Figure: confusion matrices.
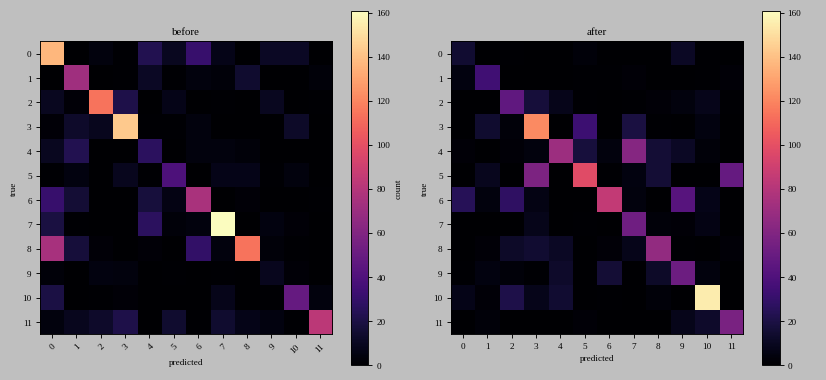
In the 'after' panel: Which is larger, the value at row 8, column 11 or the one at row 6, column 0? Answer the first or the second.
the second
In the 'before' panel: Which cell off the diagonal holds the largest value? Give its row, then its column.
8, 0
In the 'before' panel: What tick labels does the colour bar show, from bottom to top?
0, 20, 40, 60, 80, 100, 120, 140, 160
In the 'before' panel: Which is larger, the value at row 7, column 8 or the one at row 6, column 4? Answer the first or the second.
the second
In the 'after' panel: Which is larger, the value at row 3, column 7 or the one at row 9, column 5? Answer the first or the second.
the first
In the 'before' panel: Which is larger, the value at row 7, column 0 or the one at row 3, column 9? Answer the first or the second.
the first
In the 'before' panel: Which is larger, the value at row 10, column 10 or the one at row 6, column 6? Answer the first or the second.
the second
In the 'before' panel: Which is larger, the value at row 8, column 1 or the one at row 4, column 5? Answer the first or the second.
the first
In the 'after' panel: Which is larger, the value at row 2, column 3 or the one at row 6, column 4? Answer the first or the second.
the first
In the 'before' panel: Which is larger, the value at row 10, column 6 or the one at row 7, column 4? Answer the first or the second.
the second
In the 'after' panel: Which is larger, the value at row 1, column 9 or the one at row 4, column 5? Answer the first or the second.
the second
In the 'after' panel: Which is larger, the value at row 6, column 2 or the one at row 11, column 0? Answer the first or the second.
the first
